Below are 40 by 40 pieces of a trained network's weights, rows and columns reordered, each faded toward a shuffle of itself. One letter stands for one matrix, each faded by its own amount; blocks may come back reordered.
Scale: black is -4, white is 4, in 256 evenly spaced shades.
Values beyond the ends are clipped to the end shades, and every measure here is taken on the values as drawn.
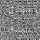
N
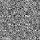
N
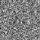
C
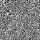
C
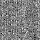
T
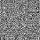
N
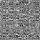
N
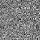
C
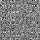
N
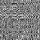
N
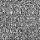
N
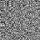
C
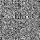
C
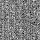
T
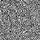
C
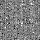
T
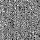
T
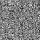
C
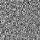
C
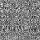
N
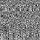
N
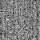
T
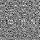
N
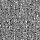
T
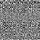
N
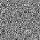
C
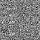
C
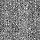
T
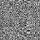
C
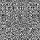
N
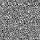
C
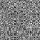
N
